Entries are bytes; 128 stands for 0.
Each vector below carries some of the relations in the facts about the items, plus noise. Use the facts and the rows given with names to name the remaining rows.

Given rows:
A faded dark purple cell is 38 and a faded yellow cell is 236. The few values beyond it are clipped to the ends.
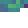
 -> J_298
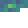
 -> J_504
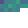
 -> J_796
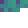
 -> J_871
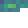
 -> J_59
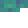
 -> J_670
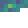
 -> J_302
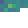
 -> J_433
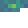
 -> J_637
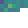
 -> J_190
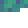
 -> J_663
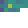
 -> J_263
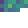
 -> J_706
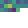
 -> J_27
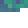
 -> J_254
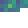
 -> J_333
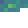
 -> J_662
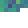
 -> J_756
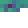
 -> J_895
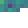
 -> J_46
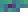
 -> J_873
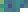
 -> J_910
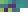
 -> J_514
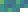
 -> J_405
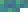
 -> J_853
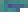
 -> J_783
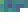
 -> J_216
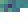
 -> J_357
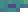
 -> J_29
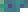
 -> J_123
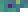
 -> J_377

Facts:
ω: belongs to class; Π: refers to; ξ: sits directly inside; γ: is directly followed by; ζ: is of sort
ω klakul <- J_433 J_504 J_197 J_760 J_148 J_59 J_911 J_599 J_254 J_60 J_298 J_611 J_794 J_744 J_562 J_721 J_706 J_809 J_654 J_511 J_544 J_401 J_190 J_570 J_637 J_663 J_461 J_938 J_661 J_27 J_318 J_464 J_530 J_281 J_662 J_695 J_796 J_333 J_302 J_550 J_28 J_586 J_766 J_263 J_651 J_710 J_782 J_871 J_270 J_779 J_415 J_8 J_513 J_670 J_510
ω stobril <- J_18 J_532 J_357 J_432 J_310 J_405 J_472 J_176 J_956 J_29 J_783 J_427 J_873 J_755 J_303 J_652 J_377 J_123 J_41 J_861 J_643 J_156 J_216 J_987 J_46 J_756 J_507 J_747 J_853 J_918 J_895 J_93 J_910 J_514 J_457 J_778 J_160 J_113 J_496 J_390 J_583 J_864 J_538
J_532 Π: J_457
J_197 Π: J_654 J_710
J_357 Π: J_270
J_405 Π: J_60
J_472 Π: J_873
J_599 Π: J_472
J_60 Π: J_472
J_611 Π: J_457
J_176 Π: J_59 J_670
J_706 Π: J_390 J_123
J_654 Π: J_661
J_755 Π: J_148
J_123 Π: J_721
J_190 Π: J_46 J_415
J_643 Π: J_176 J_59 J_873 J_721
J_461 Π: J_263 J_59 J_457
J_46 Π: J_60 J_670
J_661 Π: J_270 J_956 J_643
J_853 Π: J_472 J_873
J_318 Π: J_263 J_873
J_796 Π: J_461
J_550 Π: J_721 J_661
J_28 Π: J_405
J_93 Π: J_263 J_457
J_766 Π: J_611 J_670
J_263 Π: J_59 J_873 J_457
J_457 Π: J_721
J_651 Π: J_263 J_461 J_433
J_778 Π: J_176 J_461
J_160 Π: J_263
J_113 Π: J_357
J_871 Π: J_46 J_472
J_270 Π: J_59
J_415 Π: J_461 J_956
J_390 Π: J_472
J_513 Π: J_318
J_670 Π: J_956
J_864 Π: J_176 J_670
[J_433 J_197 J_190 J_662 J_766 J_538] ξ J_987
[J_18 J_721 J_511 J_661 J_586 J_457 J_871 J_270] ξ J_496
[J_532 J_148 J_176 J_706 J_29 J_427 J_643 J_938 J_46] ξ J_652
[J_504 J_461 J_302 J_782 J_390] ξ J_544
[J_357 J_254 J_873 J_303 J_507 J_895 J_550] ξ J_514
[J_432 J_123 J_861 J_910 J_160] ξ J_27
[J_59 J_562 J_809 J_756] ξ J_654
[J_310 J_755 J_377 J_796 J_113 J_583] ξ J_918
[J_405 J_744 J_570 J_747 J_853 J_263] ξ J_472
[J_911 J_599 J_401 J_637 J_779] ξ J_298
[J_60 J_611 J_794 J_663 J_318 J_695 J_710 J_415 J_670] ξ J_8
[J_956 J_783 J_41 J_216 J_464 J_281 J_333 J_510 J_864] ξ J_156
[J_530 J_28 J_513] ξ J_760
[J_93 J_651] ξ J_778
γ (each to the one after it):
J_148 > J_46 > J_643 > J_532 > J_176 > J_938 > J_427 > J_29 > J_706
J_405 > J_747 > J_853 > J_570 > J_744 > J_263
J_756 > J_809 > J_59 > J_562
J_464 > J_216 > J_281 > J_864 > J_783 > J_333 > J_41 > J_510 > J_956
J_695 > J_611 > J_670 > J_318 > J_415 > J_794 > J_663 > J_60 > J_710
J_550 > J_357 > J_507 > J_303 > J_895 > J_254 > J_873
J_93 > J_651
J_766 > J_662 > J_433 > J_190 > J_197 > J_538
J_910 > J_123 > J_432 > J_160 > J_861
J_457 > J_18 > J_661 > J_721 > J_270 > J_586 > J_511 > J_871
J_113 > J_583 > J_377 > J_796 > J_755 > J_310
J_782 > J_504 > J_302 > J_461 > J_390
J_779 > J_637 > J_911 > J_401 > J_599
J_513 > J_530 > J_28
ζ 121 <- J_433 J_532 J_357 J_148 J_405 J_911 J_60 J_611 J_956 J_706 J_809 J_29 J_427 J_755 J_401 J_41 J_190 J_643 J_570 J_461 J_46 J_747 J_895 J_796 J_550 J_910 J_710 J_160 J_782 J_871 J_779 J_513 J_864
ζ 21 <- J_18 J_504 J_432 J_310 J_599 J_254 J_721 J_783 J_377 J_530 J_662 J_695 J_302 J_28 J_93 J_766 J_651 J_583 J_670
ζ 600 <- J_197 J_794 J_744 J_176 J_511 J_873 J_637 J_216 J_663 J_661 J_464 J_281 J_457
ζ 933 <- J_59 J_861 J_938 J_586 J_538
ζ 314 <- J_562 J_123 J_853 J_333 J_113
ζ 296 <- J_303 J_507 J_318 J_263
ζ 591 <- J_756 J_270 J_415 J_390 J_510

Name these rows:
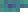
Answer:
J_390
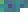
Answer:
J_432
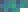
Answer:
J_586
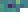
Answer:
J_310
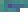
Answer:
J_864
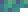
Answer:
J_710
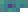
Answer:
J_532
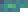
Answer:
J_562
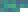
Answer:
J_695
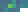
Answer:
J_281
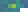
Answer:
J_779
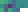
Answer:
J_507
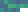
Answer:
J_550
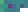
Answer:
J_160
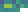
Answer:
J_654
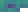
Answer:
J_176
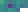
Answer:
J_643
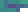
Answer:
J_41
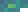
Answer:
J_766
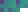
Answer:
J_511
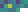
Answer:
J_544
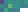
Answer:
J_197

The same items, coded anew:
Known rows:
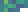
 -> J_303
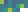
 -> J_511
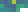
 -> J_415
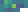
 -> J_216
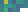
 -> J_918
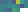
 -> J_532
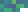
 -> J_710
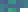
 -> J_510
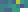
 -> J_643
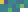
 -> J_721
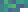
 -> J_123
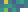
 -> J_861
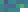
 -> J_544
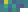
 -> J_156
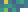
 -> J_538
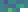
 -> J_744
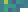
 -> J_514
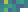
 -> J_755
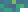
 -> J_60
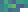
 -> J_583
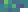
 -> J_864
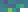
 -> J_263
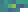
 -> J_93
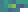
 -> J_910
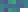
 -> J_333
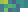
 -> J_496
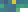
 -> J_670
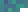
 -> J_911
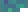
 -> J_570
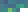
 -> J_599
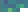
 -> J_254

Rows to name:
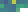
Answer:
J_318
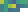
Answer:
J_457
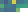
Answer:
J_695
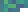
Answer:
J_507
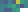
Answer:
J_46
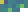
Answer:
J_270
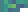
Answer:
J_357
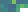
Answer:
J_8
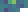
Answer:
J_464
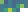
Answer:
J_871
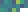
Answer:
J_29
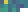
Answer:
J_956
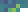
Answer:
J_706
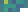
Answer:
J_778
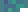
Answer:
J_530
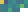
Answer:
J_661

